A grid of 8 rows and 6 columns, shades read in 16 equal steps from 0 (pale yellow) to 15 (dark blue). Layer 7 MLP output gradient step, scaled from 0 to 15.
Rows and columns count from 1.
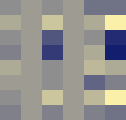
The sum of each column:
53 48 59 48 52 60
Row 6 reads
6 6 7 6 10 8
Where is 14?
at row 3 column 6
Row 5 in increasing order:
4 5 5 6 6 7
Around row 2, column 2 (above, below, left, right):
6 6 5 3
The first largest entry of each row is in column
5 2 6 6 3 5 1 6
